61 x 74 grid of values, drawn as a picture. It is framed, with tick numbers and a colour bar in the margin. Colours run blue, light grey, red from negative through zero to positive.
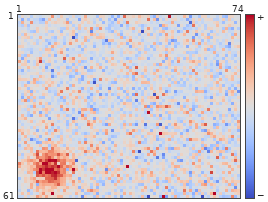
The ninth with the highest average is the bottom left. The halves do not mirror each other. One bump rises in the bottom left. No regular stripes run through it. No row or column stands out. On average the colour sits 50% of the way up the scale.
